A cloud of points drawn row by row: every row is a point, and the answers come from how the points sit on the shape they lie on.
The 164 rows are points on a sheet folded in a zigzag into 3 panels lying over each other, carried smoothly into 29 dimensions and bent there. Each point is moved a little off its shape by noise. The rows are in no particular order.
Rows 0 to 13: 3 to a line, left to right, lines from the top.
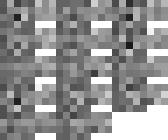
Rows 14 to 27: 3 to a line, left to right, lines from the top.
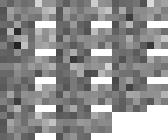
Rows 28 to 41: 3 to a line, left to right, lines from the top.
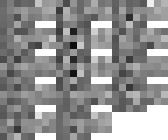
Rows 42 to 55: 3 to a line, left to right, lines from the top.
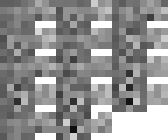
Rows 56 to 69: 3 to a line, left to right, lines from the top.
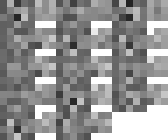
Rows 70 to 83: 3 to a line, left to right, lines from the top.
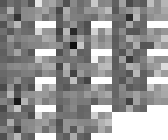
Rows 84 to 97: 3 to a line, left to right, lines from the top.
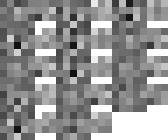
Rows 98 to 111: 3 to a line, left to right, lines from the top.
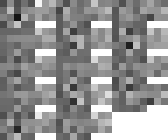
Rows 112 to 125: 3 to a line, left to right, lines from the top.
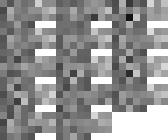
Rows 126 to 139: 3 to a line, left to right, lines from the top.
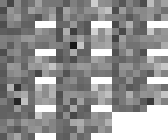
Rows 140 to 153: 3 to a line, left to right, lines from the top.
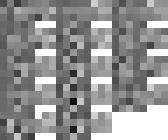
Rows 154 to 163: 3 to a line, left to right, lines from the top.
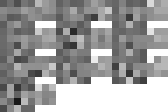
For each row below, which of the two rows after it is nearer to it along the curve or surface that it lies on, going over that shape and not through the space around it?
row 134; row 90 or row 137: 90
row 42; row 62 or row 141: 141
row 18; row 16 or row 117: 16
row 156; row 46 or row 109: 109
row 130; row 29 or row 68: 68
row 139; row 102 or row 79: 102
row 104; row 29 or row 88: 88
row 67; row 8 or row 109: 109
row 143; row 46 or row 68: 68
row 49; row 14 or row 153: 153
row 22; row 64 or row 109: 64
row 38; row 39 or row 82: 39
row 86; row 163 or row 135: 163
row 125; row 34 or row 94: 94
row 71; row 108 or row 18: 108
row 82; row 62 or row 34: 34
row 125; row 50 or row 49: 50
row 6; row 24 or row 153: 153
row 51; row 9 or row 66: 9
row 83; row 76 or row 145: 145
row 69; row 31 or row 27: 31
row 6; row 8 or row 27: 8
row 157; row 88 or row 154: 88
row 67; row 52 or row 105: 52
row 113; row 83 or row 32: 83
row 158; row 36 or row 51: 36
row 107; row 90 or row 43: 90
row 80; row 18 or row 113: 113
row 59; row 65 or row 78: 78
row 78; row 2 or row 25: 25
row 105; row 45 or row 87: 87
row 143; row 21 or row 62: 62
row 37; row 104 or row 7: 104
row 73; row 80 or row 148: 80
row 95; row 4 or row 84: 84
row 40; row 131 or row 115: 131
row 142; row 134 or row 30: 30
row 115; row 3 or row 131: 3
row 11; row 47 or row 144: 47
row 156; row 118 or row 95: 95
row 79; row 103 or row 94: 103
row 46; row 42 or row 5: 5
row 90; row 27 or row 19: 19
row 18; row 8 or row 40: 40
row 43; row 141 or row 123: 123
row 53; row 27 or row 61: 61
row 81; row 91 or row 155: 91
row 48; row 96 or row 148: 148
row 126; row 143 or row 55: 143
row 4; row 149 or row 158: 158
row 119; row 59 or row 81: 59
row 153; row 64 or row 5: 64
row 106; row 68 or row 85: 68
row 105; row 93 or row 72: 72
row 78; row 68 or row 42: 42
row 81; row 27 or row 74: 74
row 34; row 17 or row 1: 1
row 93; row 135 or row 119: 119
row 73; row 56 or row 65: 56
